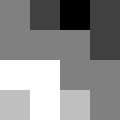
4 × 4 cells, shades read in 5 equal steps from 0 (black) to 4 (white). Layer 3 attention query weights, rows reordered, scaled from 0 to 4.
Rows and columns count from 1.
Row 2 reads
2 2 2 1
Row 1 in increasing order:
0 1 1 2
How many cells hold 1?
3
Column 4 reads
1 1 2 2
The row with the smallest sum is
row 1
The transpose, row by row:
2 2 4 3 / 1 2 4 4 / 0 2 2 3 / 1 1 2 2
